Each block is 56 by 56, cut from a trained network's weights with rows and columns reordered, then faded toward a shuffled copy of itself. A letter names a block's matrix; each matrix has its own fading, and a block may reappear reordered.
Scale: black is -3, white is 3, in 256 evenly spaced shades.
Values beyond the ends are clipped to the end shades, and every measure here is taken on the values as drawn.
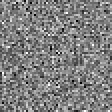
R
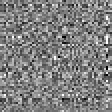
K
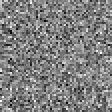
R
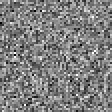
R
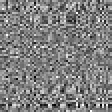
K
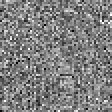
R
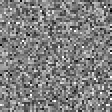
R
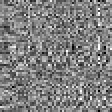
K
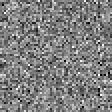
R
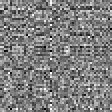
K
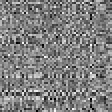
K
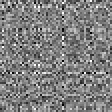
K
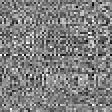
K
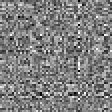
K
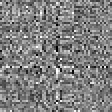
K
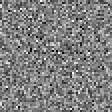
R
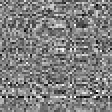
K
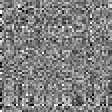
K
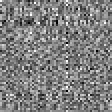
K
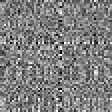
K
